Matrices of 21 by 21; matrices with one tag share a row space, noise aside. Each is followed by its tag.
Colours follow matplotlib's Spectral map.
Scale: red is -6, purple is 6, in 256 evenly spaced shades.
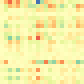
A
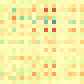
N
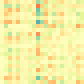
A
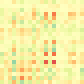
N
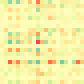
A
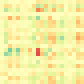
A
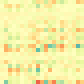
A
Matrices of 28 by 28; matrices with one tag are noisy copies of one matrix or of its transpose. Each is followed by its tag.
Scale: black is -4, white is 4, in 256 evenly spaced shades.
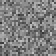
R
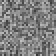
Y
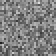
R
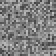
Y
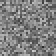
R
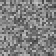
R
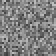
R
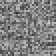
Y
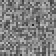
Y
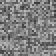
Y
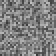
Y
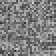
Y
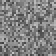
R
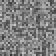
Y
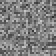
Y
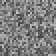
R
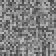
Y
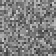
R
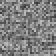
Y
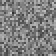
R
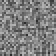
Y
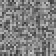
Y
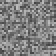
Y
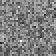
R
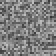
Y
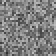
R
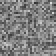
Y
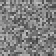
R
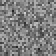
R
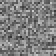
Y
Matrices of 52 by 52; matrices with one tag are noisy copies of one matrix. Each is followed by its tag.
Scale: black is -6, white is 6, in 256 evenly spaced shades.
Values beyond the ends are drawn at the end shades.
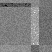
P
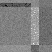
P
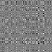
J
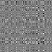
J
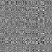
J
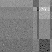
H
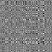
J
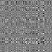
J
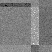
P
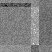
P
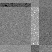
P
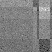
H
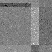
P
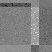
P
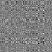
J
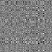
J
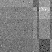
H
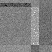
P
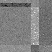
P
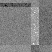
P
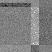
P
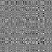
J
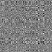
J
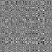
J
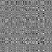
J
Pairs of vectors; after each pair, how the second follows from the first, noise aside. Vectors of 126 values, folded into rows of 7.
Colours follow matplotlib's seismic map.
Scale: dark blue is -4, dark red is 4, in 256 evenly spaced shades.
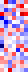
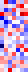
copied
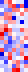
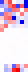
partly zeroed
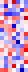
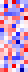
copied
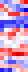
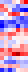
copied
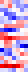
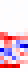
partly zeroed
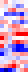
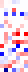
partly zeroed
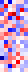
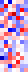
copied
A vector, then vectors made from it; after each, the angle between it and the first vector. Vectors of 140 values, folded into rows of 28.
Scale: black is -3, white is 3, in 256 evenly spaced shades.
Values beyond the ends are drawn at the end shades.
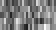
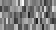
orthogonal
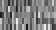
partly aligned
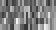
nearly parallel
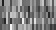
partly opposed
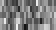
nearly parallel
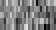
nearly opposite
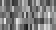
nearly parallel
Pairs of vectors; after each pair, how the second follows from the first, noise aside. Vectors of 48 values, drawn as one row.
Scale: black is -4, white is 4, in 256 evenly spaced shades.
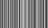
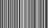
copied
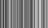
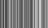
copied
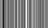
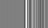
partly zeroed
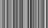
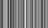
wrapped around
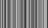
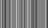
partly zeroed
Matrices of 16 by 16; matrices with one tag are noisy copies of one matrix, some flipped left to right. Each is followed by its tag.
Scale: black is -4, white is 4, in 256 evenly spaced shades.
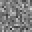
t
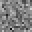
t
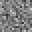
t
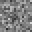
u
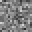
u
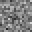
u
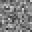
u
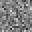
t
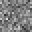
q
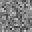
t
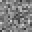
u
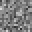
t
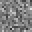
t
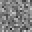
t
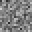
t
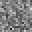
t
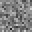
t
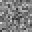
u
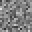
t
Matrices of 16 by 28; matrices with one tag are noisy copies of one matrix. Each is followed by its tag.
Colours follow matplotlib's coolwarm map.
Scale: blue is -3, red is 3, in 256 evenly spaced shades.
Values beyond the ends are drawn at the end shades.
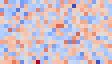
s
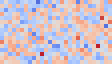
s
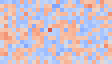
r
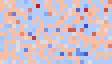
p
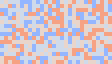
s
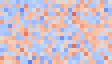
s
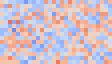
s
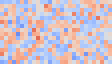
r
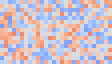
r
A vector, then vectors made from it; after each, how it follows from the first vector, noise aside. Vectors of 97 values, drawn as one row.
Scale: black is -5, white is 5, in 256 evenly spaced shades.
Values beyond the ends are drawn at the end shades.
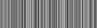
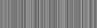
shrunk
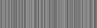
shrunk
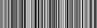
scaled up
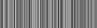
reversed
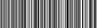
scaled up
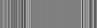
partly zeroed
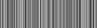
wrapped around
